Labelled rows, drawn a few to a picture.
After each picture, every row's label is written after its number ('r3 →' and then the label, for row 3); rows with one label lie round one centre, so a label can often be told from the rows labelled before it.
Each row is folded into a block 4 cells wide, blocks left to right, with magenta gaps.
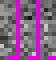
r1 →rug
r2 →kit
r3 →kit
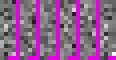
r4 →kit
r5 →rug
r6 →rug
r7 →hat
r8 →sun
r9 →kit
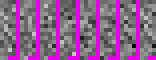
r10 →hat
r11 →sun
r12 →sun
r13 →kit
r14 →rug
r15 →rug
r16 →hat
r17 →hat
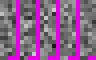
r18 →rug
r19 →kit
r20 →hat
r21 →sun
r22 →rug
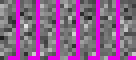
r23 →rug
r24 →kit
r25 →rug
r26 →sun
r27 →kit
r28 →sun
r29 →kit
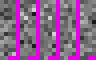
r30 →kit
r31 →hat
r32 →sun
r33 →sun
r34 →rug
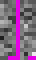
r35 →rug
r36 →kit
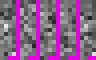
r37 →kit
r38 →hat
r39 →rug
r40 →rug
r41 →kit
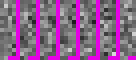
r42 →sun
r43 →rug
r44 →rug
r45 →rug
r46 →rug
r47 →kit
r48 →sun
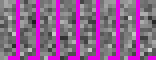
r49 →sun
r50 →rug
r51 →sun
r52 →rug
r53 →rug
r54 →sun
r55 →sun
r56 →rug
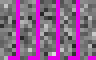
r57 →sun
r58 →rug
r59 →kit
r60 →hat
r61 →sun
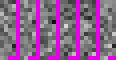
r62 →hat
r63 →sun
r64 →rug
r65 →kit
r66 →kit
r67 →sun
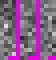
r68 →kit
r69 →rug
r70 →sun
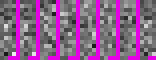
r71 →kit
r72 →kit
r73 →hat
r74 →rug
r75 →sun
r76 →sun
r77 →sun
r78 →kit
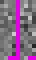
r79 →sun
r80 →sun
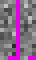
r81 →sun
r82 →sun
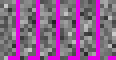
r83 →sun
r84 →rug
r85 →rug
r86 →rug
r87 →kit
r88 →sun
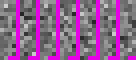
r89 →sun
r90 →kit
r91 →sun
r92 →hat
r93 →rug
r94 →sun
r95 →rug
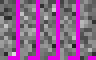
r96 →kit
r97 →hat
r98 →hat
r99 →hat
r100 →rug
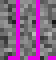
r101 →rug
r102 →sun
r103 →rug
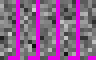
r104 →rug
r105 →hat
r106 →rug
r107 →kit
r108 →rug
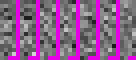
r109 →kit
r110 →kit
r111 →hat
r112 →hat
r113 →rug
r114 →hat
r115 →sun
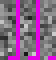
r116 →rug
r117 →kit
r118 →sun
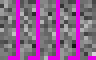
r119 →sun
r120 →hat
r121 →sun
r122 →hat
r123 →kit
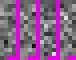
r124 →rug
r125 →hat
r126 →kit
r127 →hat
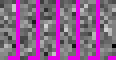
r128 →hat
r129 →rug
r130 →kit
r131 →hat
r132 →sun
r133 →hat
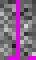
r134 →hat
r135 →kit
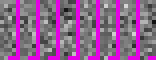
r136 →sun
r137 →sun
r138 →rug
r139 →kit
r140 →sun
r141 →sun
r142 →sun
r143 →rug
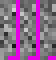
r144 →hat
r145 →hat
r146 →hat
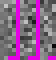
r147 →sun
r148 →rug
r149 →hat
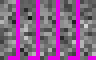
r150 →rug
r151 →kit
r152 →rug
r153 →rug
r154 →kit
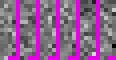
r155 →sun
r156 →rug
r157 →sun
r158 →sun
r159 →kit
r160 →hat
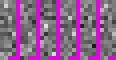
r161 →sun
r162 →rug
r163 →kit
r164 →sun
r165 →sun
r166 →sun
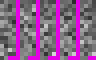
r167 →rug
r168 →hat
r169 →kit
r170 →kit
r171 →kit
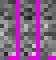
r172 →kit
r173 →kit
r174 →kit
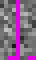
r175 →hat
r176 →rug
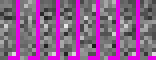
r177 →kit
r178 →sun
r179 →kit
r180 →kit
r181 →hat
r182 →sun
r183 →kit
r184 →kit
